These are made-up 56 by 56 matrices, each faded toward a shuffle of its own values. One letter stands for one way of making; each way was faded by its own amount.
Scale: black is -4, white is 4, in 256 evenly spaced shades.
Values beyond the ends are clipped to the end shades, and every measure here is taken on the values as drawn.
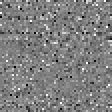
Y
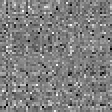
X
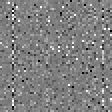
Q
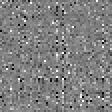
Q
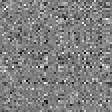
X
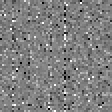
Q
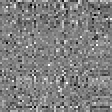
X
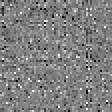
Q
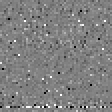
Y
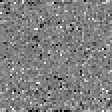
Y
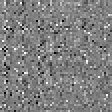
Q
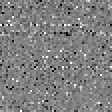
Y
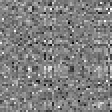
X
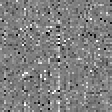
Q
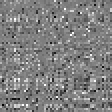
X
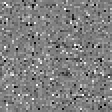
Y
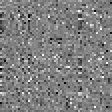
Q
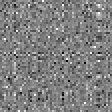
X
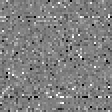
Y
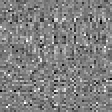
X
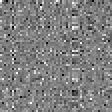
X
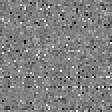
Y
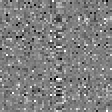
Q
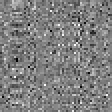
X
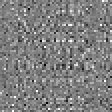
X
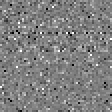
Y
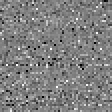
Y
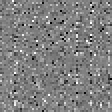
Q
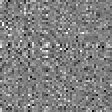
X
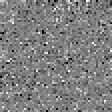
Y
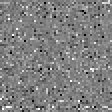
Y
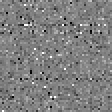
Y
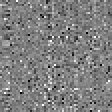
Q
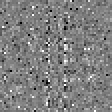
Q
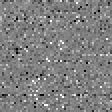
Y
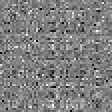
X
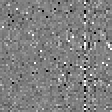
Q
